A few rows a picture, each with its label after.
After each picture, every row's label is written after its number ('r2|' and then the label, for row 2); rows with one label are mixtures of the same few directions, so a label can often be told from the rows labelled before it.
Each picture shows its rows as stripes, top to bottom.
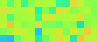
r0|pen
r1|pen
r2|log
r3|log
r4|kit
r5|log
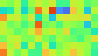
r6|pen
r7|pen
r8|pen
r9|kit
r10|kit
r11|log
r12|pen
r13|log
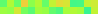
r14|pen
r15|kit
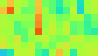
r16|log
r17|log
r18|kit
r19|kit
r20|kit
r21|pen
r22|pen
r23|log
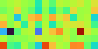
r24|kit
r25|kit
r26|kit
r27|pen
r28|log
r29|kit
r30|log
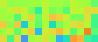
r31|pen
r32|kit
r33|kit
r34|pen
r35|kit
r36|pen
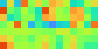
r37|pen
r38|log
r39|log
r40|kit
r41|pen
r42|log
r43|log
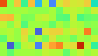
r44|pen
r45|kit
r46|log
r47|pen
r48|kit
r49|pen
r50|log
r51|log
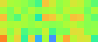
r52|log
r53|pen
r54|log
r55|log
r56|pen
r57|pen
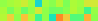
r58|kit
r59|kit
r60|pen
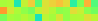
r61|kit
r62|log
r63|kit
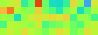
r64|kit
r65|log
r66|kit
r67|log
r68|pen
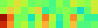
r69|kit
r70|log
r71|log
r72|log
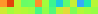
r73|log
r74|pen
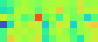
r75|log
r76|log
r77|kit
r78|log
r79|log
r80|log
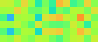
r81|pen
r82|kit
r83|log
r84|kit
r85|log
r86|kit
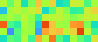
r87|pen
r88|log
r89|kit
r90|log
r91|log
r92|pen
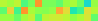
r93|kit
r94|pen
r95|kit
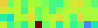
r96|pen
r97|pen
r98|log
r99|kit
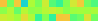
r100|pen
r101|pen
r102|pen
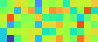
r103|kit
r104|kit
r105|log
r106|log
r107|log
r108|log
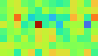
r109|kit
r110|kit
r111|kit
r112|kit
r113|pen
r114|pen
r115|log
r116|kit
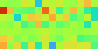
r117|kit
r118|log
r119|kit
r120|kit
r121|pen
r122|log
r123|pen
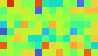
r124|log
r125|kit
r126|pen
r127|pen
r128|log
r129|kit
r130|log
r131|kit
